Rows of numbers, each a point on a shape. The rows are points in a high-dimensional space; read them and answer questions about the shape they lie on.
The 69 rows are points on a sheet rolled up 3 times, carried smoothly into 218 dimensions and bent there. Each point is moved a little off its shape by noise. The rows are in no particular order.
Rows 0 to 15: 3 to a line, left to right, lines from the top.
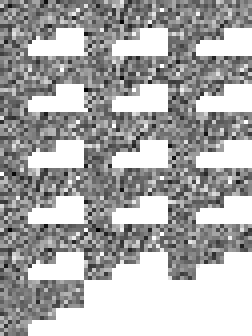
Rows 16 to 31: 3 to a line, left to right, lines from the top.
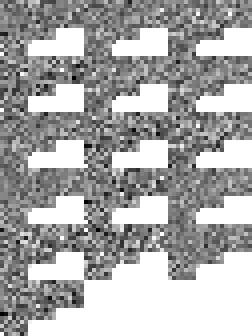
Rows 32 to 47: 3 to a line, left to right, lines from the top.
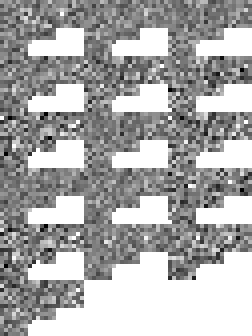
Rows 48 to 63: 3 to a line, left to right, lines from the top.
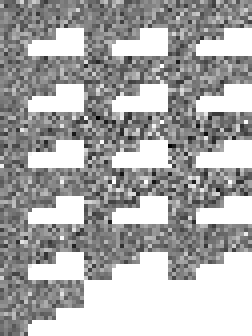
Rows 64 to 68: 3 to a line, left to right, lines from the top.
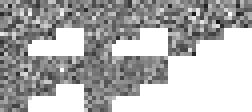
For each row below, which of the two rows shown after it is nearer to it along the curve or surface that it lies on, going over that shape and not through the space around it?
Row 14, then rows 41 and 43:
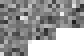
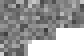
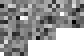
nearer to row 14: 41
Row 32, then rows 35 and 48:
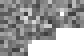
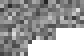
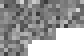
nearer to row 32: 35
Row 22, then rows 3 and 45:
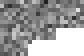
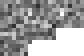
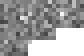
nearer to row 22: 3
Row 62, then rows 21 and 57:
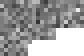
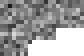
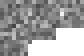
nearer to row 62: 21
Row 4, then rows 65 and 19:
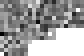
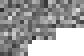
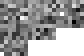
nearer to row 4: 19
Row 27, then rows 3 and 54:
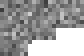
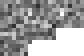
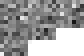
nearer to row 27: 3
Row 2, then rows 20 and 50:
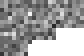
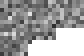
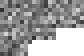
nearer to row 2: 20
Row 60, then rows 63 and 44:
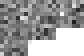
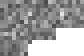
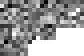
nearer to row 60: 63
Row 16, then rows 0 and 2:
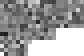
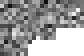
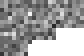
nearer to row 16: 0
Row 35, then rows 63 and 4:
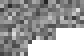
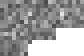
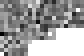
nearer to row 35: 63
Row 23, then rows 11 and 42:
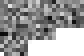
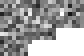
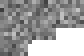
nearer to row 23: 11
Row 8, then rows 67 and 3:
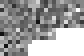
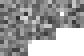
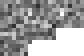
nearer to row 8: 67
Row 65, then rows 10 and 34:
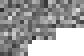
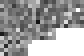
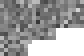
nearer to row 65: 34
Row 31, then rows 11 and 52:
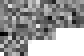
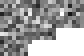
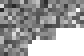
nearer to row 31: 11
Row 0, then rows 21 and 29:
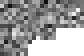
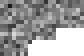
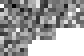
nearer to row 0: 21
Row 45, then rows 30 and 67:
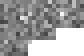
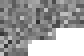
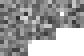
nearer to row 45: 30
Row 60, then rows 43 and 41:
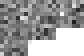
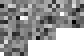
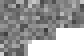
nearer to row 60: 41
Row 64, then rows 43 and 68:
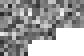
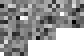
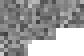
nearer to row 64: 43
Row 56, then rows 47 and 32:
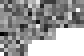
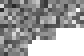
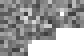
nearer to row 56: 47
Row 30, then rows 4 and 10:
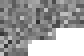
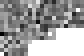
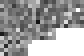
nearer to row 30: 10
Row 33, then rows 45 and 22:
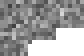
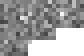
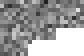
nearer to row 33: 45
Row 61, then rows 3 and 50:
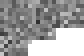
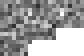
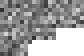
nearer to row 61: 50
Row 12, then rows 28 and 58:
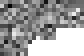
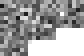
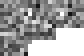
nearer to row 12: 58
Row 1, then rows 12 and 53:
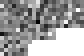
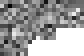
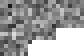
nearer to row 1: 12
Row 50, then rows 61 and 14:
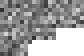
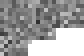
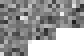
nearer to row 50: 61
